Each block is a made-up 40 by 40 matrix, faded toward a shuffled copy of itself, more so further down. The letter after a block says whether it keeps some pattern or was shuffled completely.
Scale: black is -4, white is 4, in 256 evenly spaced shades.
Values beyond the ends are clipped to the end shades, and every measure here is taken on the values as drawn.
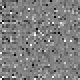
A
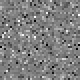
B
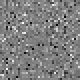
A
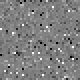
B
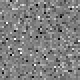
B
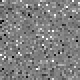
B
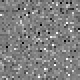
B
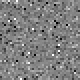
B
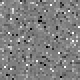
B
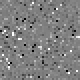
B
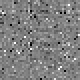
A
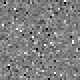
B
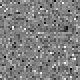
A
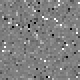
B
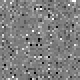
A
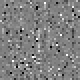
A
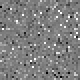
B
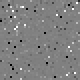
B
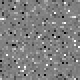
B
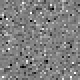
B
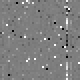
A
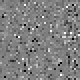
A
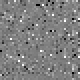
A
